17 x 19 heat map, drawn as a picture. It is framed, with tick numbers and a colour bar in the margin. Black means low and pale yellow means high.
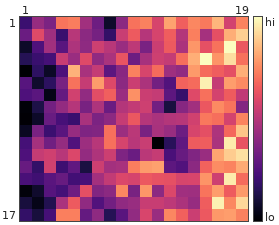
Odd rows or columns: none. Slope: up to the right. Ninth with the highest average: top right. Ninth with the lowest average: middle left.
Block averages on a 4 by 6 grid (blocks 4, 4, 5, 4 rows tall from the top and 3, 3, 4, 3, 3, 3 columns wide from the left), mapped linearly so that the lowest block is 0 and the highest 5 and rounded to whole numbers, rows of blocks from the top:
1 3 2 3 4 5
0 3 3 2 4 4
1 2 3 2 3 5
0 2 2 3 3 5
